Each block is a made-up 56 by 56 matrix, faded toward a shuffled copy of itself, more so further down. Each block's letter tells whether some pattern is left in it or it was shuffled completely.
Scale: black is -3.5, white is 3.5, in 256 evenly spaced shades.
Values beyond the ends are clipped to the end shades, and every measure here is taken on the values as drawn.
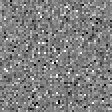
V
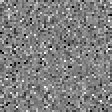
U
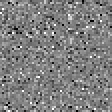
U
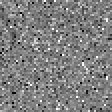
V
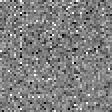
U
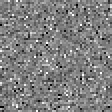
V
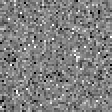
V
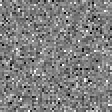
V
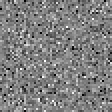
U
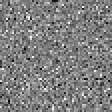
U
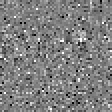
U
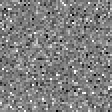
V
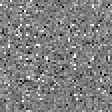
U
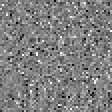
U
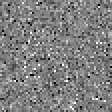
V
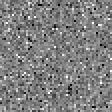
V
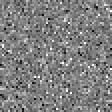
V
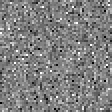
V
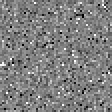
V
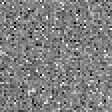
U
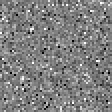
V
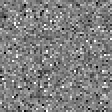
U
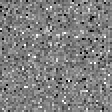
V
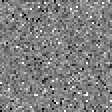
V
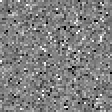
V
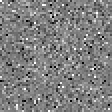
U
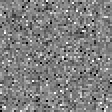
V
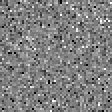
V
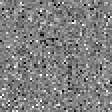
U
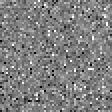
V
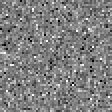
V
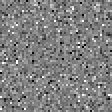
V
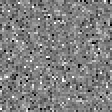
U
